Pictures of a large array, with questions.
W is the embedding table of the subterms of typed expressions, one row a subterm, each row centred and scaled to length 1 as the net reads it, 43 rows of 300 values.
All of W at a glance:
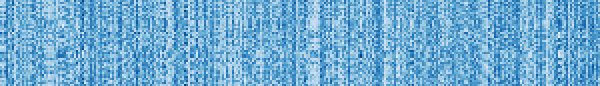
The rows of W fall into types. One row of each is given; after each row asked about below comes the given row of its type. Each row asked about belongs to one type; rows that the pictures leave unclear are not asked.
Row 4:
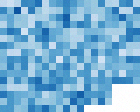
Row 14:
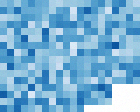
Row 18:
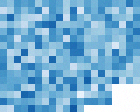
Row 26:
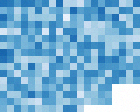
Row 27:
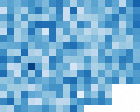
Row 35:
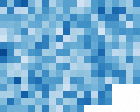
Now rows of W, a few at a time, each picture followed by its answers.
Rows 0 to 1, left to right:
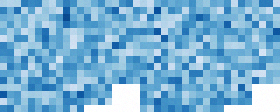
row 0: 4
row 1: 18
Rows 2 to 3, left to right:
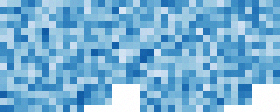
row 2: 14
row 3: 26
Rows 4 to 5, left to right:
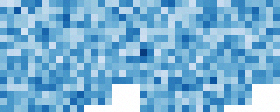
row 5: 4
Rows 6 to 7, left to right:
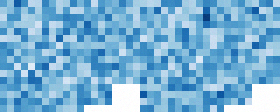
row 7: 4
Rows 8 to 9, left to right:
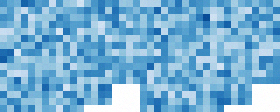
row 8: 26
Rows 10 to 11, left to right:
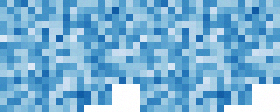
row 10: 35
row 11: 35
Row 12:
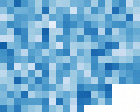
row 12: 14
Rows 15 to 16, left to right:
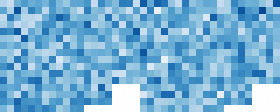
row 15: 18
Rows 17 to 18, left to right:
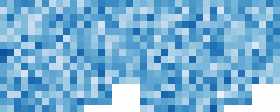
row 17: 18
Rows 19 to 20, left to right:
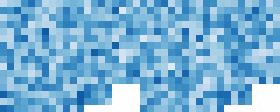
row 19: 14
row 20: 35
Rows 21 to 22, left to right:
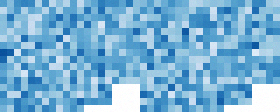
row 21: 18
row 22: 14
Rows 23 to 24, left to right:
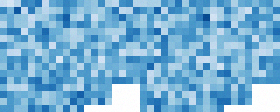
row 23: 4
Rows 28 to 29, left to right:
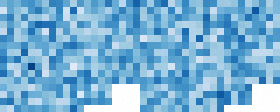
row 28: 27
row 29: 35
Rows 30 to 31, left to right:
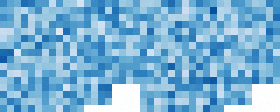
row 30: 26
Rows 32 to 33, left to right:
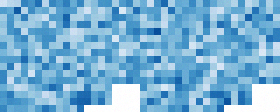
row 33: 35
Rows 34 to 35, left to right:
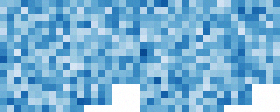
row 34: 27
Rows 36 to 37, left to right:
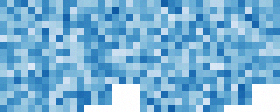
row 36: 35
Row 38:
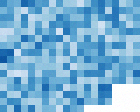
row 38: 26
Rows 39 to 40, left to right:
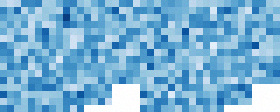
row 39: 4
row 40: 14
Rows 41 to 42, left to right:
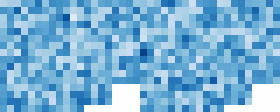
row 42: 4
